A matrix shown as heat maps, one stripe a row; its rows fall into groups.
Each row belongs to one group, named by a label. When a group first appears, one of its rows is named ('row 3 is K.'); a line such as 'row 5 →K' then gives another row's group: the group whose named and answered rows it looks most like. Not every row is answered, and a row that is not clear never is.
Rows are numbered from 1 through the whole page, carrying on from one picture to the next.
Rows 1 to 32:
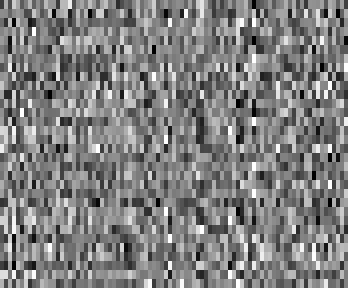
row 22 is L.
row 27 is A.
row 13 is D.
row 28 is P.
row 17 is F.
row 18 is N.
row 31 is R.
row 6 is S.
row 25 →R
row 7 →L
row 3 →A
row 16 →R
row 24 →R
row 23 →N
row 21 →F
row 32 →A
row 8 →L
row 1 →D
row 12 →R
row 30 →A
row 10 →F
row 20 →S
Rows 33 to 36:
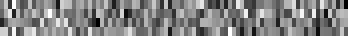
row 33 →D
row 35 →N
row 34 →P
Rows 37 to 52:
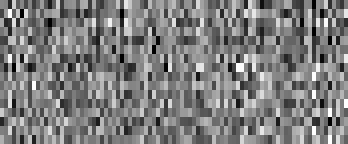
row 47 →P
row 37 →S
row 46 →N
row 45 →P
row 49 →F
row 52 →F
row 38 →L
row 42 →S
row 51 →P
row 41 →N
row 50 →N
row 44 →A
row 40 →S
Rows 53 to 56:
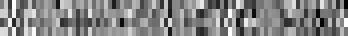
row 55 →L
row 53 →D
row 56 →R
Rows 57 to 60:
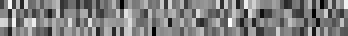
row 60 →S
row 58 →S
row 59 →R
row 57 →L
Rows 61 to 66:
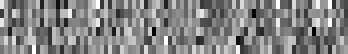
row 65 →R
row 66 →N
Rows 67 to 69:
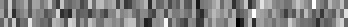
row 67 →P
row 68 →L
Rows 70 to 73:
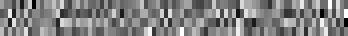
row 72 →D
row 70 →F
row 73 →A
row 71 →L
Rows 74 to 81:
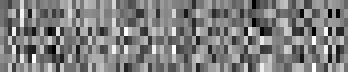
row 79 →S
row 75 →N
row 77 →S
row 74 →D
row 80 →N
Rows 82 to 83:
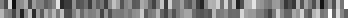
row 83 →F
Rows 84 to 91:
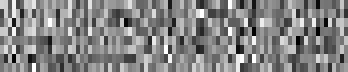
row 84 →R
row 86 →P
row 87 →R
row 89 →R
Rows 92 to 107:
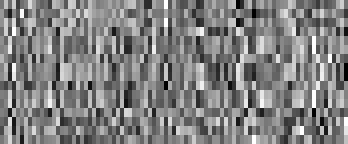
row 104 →S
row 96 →P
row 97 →P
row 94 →R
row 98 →F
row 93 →D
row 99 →D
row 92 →R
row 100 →D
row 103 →P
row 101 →A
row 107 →L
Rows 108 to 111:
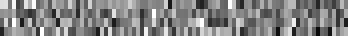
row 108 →R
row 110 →D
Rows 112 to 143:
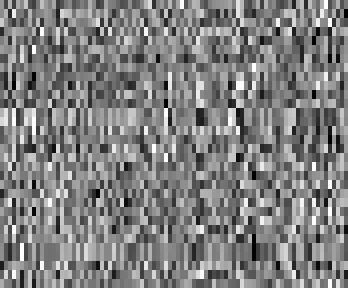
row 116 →S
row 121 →A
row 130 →P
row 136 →P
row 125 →R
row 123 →A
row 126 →N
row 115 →N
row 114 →F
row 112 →A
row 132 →F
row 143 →F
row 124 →R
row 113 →D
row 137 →D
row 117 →N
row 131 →D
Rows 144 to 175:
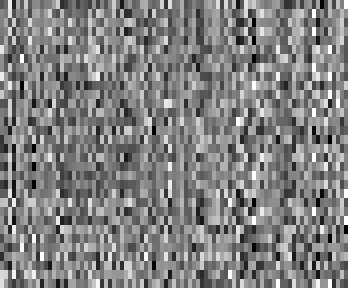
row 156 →P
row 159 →N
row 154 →F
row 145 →P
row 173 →S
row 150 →D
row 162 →A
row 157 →A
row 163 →L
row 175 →F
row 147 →P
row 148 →R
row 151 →P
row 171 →D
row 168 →L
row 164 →A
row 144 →L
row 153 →L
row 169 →D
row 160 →A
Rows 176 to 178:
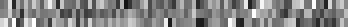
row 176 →P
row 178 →R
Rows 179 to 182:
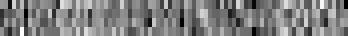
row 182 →D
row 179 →D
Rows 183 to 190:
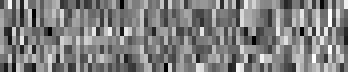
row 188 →F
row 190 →A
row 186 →S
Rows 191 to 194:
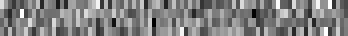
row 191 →F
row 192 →D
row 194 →A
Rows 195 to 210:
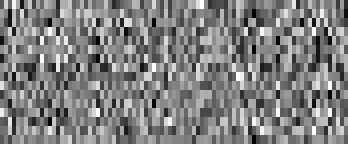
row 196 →D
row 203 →A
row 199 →N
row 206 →S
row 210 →D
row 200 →R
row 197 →S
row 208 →A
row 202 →S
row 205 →N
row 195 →D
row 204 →F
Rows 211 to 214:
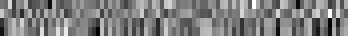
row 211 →A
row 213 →N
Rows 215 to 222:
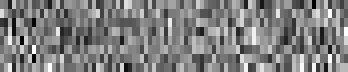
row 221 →F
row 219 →L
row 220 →N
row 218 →L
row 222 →P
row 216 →F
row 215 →S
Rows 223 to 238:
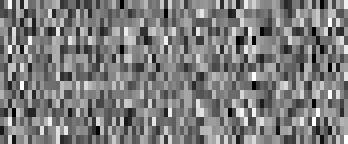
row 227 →R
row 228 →L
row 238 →L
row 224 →A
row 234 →S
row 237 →N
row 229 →S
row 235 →A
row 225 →F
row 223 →L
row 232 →D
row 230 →N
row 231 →L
